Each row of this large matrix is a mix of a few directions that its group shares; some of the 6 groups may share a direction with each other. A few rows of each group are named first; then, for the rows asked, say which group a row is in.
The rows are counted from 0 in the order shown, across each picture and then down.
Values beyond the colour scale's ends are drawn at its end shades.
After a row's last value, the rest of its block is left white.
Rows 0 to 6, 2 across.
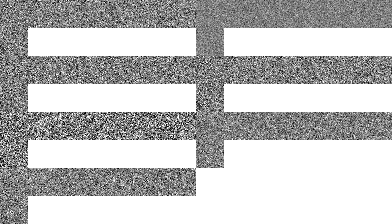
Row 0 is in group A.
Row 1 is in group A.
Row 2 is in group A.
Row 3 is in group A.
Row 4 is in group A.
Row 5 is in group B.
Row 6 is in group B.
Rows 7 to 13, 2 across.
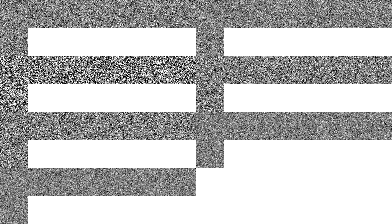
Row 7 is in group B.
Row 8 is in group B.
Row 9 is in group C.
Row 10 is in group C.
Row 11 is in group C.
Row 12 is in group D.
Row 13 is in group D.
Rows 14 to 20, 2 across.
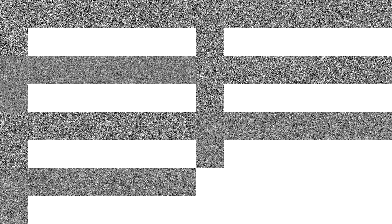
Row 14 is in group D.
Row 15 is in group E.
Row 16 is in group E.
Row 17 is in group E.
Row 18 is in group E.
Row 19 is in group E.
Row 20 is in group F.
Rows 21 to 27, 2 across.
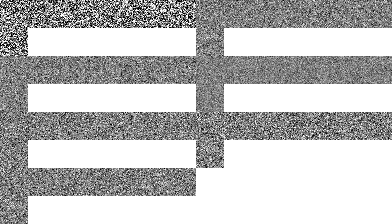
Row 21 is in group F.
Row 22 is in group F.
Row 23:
D
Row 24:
D
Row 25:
C
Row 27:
C
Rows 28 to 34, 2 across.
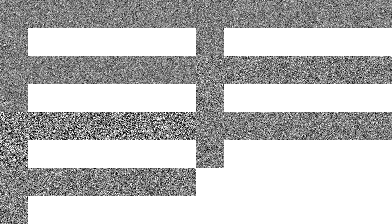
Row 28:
E
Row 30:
E
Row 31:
D
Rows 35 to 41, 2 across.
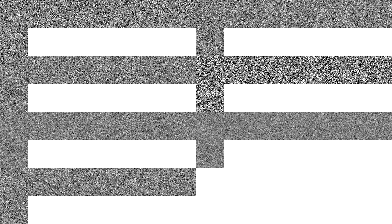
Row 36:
D
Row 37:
C
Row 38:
E
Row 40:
F
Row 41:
B
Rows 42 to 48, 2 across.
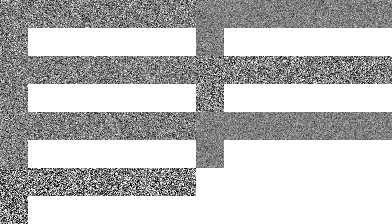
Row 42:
B
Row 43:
F
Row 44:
D
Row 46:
A
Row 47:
E
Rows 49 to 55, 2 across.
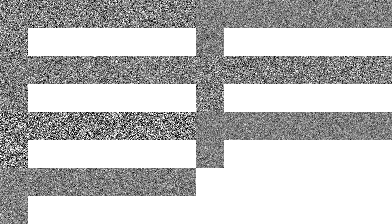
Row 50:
F
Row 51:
D
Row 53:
B
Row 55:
A
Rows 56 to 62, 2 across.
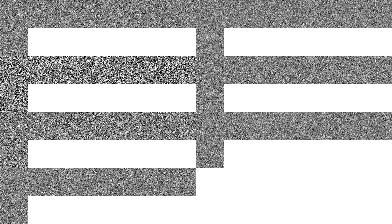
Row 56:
C
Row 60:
C
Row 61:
E
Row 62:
C
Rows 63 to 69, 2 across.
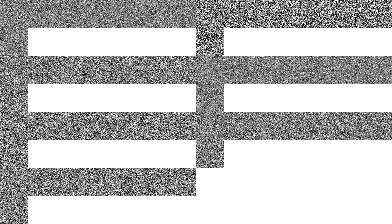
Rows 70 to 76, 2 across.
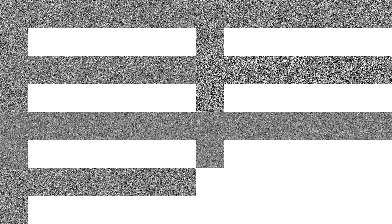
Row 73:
D
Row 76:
D
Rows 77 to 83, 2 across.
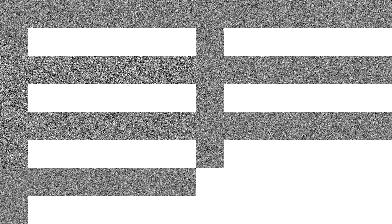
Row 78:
D
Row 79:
B
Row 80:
C
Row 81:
B
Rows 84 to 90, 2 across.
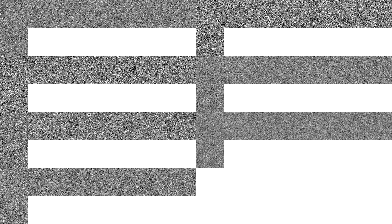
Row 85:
E
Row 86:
B
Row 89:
F
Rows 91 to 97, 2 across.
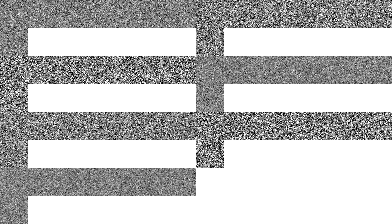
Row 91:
C
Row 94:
B
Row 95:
A
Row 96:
A
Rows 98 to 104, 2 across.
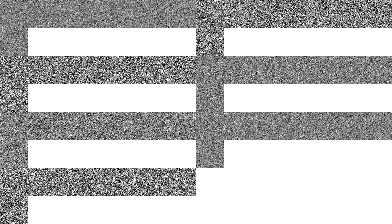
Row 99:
B
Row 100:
C
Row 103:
A
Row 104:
B
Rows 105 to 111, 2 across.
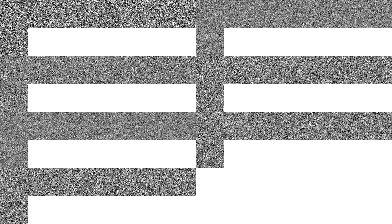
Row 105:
A
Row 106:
E
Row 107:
E
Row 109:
F
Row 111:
E
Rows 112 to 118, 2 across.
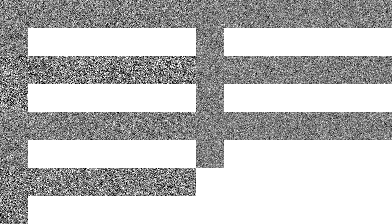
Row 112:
C
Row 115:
A
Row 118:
A
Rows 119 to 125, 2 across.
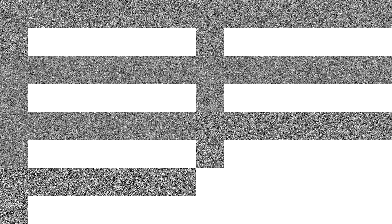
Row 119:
B
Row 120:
C
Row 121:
B
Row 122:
B
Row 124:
C
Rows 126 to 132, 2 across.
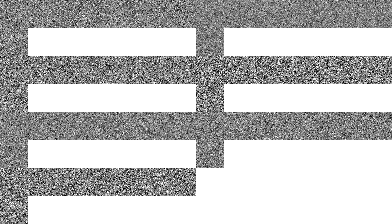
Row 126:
B
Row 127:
C
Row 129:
C
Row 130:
E
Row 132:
C
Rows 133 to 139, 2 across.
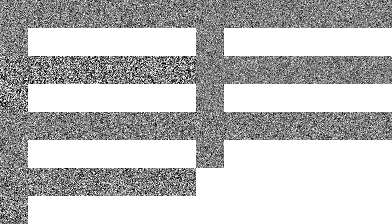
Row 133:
A
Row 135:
E
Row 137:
A
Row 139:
B
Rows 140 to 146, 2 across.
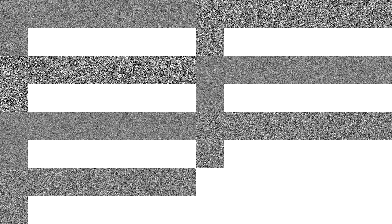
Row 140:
F
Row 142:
F
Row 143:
C
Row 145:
A
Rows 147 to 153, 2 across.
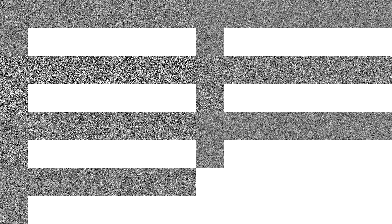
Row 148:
C
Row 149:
E
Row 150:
A
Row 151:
F
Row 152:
B
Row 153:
D
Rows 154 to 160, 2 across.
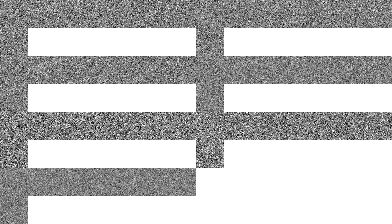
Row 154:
A
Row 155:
F
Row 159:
D
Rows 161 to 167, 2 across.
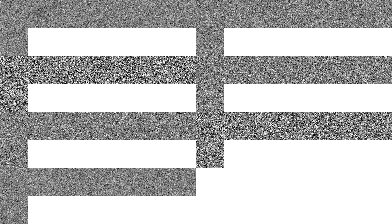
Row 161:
A
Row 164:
B
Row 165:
F
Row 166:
C
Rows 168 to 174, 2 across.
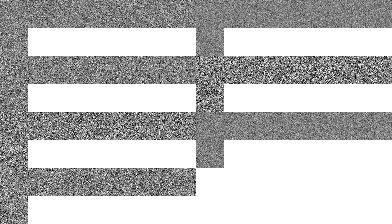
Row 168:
B
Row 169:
A
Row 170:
E
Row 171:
F
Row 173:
A
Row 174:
D
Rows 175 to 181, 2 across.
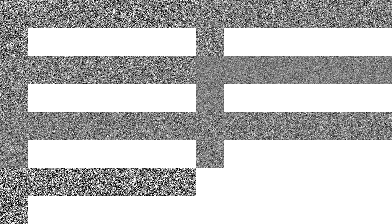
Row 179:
C
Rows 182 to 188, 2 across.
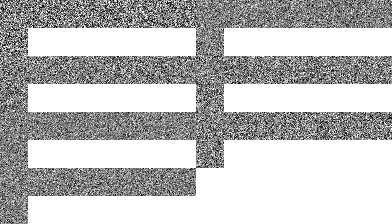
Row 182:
E
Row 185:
F
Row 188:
A
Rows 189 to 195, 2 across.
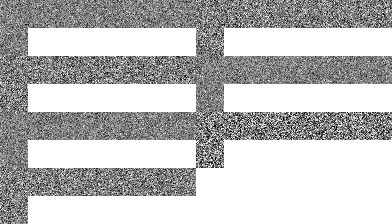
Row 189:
E
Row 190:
E
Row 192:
E
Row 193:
D
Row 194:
C
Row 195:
C
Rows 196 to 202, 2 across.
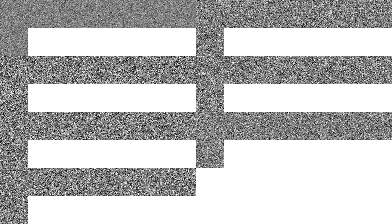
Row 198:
B
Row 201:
D
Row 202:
D
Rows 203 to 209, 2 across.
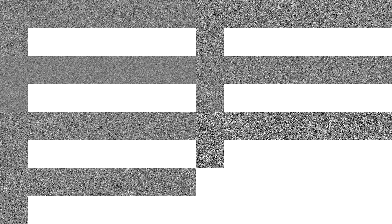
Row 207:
A
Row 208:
B
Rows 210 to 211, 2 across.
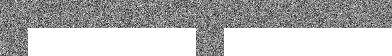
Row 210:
D
